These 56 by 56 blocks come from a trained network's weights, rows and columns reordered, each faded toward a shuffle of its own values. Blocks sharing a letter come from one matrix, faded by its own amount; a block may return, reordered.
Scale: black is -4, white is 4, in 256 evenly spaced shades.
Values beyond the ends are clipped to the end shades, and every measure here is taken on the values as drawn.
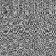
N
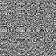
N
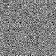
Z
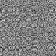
N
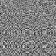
N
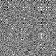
Z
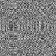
N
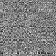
N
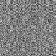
N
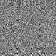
Z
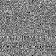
Z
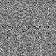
Z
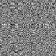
N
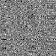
Z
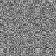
N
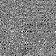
Z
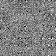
Z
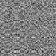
N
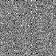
Z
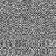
N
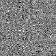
Z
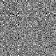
Z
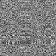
N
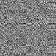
N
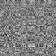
N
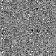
Z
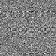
N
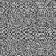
N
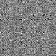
Z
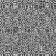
N
